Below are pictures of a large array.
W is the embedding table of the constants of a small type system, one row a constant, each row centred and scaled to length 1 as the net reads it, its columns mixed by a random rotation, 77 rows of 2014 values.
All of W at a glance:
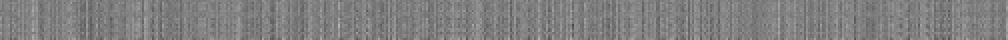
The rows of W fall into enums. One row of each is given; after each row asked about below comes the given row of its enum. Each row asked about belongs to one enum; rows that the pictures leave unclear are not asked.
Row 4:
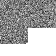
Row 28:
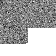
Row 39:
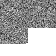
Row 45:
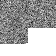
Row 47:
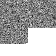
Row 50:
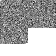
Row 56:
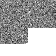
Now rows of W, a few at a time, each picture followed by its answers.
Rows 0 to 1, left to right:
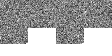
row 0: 4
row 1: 56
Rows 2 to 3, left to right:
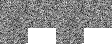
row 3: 45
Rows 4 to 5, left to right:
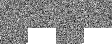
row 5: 47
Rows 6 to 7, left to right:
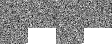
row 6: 47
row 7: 50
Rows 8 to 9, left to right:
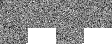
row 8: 28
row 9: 39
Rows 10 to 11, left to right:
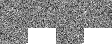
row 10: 39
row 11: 56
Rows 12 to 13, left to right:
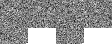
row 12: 39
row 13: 47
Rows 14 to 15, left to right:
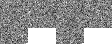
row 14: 56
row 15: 45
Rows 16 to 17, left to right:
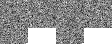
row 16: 47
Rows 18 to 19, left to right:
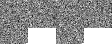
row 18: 47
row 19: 50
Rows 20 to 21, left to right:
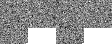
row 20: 47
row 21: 28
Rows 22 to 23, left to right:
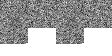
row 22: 45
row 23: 45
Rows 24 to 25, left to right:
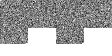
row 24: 50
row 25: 4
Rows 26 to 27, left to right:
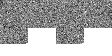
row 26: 28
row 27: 56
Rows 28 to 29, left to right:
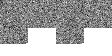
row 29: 45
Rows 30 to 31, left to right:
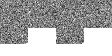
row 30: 56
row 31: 4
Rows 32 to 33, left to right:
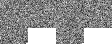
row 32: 4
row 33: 45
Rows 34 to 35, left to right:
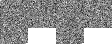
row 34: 50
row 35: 45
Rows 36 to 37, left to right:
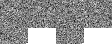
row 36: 39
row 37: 47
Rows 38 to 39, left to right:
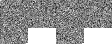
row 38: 50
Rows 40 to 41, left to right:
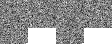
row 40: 47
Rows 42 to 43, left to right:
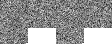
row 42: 45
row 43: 39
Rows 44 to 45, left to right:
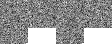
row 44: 47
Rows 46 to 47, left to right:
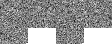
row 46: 39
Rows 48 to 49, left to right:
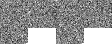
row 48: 56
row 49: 50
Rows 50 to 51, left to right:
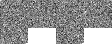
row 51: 56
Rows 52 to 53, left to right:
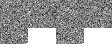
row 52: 56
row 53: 39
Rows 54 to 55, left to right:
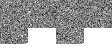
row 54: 56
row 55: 39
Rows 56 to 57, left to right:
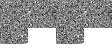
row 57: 56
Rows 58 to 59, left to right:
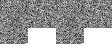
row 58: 45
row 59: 45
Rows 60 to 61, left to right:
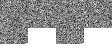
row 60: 45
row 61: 47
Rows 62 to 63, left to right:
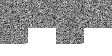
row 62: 47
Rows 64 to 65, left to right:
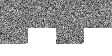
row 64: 39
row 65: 4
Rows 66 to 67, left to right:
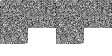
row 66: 50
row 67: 50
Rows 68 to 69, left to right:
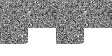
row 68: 56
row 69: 56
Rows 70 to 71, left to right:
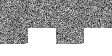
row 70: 45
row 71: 39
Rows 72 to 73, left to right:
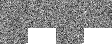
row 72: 45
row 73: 56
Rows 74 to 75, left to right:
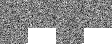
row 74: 47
